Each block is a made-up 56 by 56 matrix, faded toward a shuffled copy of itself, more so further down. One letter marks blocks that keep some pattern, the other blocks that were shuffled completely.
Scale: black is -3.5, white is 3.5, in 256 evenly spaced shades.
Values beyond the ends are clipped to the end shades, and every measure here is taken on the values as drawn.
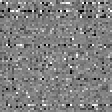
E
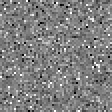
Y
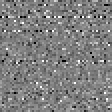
E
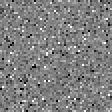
Y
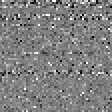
E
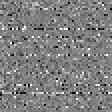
E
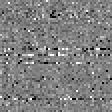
E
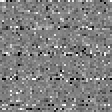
E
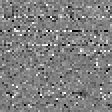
E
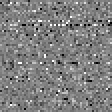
E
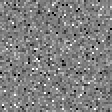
Y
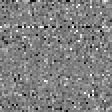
E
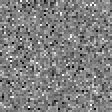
Y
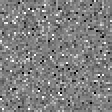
Y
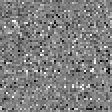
E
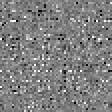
E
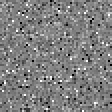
Y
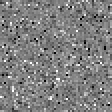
Y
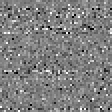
E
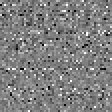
E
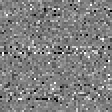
E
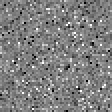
Y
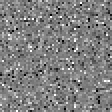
Y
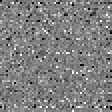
E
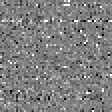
E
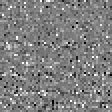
E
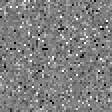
Y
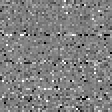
E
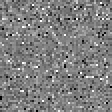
E
